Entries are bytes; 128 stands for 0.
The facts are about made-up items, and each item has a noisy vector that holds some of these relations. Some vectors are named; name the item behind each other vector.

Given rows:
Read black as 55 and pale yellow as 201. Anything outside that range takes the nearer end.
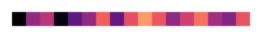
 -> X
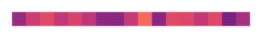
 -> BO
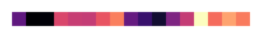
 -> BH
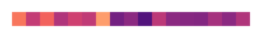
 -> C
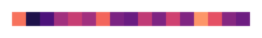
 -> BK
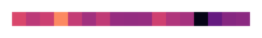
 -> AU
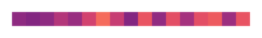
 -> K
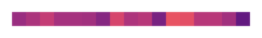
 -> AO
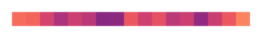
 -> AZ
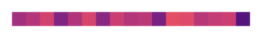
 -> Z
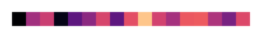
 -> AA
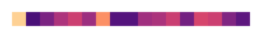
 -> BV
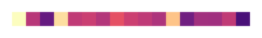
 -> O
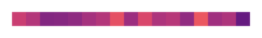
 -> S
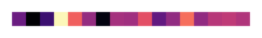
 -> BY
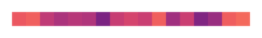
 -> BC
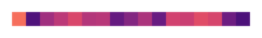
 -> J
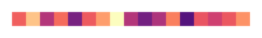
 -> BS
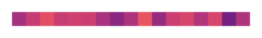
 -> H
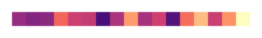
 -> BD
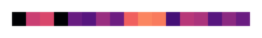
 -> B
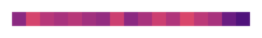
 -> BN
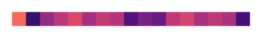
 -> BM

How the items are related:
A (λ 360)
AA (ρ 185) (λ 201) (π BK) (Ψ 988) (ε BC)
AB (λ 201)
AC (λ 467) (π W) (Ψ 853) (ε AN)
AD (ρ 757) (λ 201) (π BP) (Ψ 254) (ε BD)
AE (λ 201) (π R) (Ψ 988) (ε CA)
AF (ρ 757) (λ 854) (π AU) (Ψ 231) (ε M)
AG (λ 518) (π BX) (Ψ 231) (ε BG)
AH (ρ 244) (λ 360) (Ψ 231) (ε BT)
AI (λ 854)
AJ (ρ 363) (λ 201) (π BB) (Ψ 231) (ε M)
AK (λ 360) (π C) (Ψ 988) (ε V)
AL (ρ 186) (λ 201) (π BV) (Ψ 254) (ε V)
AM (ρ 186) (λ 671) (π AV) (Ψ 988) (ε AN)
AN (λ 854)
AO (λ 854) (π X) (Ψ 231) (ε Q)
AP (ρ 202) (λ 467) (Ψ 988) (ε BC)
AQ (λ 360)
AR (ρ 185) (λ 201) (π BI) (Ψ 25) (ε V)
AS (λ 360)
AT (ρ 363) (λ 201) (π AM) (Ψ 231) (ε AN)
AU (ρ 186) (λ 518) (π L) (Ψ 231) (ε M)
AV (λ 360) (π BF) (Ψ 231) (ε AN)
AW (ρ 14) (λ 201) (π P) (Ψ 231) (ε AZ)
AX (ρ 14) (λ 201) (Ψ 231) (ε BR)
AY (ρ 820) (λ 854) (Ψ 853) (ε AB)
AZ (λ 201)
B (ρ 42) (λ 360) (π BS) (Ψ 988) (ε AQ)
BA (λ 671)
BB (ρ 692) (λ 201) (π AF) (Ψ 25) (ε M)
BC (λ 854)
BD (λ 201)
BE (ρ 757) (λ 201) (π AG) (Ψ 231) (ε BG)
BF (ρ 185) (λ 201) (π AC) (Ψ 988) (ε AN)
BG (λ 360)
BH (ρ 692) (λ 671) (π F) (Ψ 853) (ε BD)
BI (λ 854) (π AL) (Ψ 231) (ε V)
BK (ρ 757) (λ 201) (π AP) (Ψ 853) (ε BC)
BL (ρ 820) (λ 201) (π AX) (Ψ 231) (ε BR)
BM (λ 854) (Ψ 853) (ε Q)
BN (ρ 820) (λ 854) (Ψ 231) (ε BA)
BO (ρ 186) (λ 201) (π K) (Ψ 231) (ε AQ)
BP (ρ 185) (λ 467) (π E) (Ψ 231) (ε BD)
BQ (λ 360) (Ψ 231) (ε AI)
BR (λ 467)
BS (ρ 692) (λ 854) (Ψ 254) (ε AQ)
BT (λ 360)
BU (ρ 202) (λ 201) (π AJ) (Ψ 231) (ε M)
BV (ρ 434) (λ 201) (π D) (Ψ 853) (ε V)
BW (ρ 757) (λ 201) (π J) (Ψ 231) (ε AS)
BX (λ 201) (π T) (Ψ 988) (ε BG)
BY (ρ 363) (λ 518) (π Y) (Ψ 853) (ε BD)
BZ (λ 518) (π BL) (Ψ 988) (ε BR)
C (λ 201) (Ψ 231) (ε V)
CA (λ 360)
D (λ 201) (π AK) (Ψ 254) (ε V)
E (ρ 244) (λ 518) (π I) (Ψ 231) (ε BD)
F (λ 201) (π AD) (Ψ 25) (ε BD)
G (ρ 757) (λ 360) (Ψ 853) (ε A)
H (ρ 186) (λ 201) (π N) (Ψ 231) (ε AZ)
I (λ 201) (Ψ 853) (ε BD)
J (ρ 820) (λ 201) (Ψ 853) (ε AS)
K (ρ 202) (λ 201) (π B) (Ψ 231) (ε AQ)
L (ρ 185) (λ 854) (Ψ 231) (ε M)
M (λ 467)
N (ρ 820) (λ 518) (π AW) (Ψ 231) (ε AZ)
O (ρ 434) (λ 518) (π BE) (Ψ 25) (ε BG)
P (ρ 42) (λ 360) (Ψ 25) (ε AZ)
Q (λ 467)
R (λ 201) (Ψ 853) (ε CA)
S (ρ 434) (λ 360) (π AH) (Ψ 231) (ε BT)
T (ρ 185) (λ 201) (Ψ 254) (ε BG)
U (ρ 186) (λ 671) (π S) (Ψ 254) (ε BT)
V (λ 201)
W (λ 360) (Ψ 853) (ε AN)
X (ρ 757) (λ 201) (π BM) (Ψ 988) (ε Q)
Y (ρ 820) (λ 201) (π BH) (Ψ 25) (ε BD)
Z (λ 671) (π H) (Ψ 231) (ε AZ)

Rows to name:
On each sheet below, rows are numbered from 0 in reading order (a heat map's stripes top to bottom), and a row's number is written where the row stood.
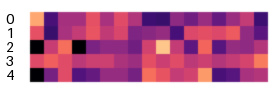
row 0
W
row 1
R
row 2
AM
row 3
AB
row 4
BZ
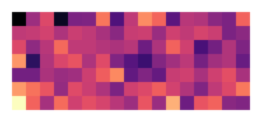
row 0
BF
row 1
BL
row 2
AG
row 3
AC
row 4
AH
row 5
V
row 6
AR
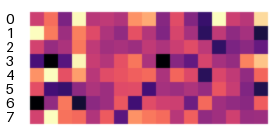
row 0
AD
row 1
P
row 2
N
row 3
E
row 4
T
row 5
G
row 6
BX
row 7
U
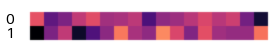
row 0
AY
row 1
AP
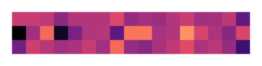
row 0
AV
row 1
AE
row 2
BQ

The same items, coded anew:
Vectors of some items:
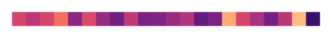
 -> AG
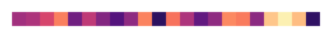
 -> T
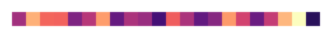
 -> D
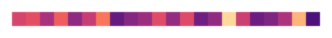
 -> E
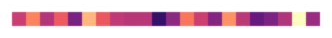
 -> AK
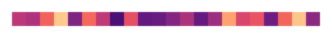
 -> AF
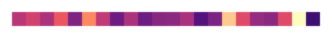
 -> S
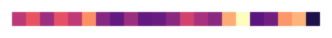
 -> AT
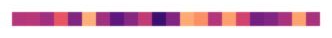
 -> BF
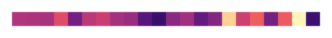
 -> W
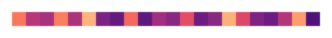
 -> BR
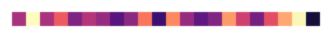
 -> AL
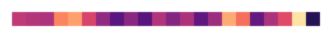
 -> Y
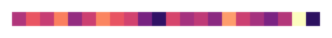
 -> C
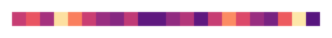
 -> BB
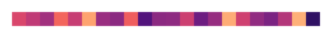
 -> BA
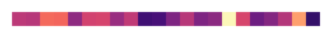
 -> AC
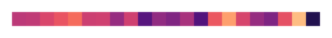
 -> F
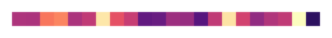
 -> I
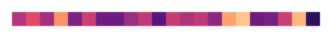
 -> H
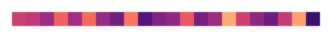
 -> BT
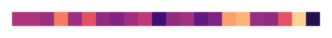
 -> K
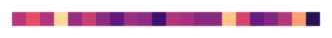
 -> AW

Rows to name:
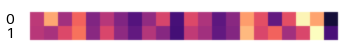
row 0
U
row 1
G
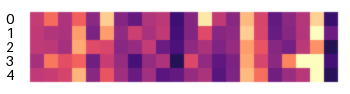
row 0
AA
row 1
BX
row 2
AZ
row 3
BS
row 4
AY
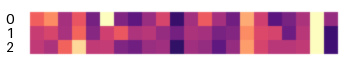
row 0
B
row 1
BI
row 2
BK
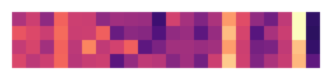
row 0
AR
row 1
BH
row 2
V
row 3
BP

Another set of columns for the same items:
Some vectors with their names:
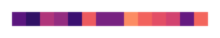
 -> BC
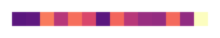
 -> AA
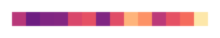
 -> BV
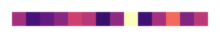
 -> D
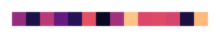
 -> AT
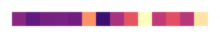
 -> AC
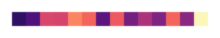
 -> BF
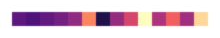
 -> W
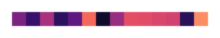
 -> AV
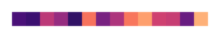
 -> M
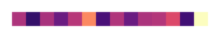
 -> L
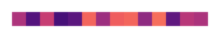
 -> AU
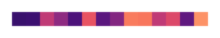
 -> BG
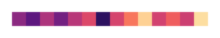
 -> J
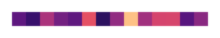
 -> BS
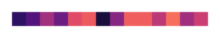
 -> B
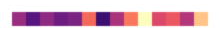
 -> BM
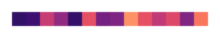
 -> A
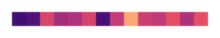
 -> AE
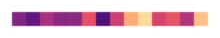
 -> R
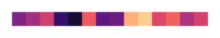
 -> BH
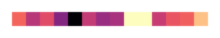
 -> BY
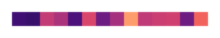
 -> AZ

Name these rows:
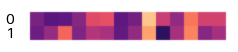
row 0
AK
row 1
Y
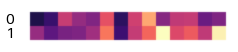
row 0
BB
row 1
AY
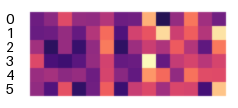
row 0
F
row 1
G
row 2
AF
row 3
C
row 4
I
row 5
S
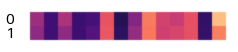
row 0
AH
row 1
BQ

